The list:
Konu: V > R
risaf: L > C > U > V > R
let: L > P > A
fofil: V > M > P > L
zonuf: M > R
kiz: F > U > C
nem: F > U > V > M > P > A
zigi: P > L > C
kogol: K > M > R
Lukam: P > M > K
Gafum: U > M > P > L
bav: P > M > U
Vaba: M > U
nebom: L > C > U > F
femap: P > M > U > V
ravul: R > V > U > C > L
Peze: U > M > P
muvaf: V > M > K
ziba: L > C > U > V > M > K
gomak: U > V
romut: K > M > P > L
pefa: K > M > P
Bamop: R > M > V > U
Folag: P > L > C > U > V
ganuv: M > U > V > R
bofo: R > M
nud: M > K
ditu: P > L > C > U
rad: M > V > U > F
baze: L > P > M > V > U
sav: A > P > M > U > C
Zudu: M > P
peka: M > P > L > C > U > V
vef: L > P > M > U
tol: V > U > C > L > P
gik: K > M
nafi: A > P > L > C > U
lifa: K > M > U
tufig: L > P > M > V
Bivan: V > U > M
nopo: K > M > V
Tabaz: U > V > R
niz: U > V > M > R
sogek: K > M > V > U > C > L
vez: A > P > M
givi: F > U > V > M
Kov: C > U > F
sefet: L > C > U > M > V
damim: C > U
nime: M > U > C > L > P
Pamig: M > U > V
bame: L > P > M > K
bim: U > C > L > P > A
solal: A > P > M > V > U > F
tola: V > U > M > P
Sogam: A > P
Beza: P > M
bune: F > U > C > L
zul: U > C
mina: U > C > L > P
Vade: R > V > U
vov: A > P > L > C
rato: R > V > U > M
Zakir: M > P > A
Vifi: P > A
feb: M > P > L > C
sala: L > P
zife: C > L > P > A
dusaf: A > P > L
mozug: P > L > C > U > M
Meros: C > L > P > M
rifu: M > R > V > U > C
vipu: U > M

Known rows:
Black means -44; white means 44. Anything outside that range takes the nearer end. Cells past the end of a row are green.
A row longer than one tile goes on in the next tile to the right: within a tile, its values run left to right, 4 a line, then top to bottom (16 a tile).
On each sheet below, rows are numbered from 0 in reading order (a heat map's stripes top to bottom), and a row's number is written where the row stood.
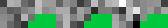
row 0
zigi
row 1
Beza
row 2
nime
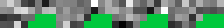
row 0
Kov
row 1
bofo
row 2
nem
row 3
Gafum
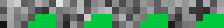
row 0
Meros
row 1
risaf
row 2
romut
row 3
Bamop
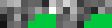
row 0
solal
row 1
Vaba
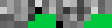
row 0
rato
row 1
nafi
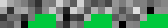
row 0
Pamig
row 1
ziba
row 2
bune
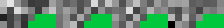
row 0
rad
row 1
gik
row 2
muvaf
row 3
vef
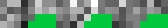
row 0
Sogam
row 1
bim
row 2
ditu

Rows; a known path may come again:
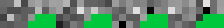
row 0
dusaf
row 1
Folag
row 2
bune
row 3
rato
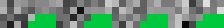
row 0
gomak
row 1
nopo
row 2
Konu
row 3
Zakir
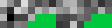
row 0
ziba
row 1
damim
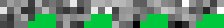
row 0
Vade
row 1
vov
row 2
zonuf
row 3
nem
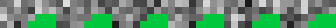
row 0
let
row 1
ditu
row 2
bav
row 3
Sogam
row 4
vez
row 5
ravul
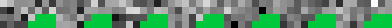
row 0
peka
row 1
pefa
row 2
Kov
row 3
mina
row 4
givi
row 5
femap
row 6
Vifi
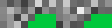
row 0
gik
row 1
mozug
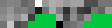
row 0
bofo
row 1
baze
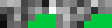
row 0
solal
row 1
Beza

